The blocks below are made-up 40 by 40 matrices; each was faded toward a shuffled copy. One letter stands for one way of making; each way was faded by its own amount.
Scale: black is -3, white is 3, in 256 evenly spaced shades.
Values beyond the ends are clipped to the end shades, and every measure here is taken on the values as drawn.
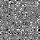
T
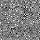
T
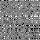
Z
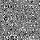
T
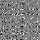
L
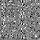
T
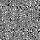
T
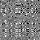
Z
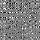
Z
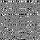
Z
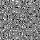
T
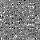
T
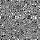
T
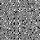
T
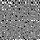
Z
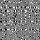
Z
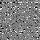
L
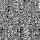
T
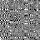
Z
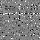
L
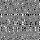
Z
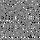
L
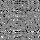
L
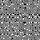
Z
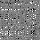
L
